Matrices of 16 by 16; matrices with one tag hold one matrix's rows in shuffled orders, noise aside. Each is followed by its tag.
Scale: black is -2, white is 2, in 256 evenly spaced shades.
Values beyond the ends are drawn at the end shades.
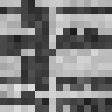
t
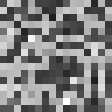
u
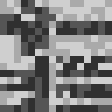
t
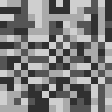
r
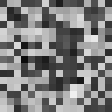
u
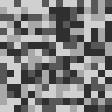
u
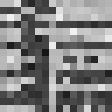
t
